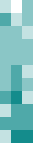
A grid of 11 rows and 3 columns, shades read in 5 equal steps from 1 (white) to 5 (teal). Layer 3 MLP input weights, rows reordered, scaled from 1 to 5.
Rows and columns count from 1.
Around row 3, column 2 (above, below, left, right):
2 3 3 2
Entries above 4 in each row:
0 0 0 0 0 0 0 1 0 0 2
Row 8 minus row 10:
0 1 -2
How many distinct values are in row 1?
3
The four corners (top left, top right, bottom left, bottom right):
2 3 2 5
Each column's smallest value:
2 1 2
